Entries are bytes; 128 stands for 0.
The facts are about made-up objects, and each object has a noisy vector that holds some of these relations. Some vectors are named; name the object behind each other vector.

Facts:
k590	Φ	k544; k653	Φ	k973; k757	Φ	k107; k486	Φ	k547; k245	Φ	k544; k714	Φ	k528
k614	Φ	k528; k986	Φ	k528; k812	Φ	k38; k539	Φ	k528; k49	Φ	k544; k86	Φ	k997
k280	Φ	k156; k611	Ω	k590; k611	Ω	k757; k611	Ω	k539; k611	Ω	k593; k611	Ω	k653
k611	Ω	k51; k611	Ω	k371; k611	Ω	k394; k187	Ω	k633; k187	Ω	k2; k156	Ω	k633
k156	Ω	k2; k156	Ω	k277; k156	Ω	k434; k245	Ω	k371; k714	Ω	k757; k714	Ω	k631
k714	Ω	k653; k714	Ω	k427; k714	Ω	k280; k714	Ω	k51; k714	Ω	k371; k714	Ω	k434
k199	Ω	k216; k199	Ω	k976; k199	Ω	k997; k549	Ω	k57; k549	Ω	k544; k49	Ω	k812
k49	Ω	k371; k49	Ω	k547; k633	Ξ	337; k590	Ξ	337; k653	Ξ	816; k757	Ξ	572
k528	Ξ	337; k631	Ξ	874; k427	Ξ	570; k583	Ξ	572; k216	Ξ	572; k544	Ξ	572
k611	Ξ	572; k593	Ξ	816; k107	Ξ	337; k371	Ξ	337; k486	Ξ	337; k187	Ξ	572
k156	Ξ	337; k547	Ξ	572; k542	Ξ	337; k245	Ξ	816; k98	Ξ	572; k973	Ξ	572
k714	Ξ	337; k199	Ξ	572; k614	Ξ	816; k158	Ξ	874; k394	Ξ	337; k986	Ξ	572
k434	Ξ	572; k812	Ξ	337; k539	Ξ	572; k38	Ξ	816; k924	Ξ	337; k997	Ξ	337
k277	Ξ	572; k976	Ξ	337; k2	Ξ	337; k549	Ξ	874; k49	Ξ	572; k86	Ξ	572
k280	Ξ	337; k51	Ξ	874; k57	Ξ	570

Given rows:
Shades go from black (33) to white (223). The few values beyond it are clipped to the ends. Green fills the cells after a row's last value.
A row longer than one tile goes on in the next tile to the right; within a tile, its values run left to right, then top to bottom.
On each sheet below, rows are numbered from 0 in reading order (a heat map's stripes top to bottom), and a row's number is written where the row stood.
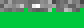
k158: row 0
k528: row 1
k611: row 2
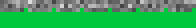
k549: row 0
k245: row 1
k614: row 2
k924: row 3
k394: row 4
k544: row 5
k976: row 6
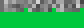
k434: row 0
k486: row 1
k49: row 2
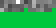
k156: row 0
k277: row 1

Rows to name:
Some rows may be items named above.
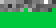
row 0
k544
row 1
k156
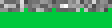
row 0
k539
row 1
k611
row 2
k528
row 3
k486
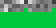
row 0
k714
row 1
k245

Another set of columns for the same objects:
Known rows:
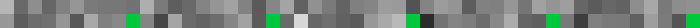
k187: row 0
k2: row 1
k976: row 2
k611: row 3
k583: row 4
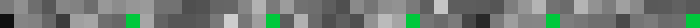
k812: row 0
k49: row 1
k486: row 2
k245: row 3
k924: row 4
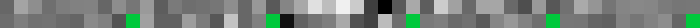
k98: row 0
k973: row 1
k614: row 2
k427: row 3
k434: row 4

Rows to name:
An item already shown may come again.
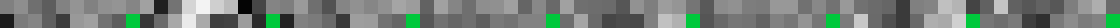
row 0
k812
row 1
k528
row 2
k812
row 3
k631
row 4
k486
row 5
k631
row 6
k590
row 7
k245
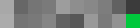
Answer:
k156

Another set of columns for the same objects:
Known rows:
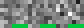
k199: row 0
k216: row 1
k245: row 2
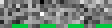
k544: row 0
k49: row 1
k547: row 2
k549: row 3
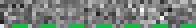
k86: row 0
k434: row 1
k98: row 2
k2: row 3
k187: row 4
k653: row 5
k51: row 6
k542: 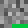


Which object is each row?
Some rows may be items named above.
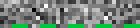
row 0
k549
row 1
k38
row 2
k812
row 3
k653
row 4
k544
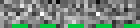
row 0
k714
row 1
k245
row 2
k486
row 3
k49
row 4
k590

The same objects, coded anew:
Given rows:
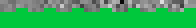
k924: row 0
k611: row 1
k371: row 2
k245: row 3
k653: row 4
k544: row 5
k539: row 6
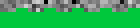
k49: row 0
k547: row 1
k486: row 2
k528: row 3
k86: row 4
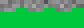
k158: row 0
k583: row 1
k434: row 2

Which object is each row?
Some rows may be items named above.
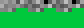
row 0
k107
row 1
k486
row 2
k486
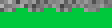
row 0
k156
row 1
k757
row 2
k757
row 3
k812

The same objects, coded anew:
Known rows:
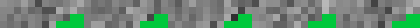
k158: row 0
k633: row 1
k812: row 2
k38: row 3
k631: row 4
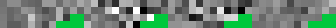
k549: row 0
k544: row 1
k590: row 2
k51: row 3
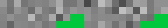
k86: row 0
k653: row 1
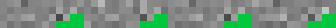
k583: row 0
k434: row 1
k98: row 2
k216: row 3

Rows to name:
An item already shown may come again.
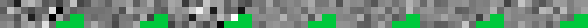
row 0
k528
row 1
k156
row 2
k49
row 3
k757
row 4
k38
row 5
k547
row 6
k653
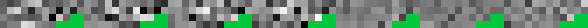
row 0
k714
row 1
k590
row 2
k245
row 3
k49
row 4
k486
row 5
k107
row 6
k611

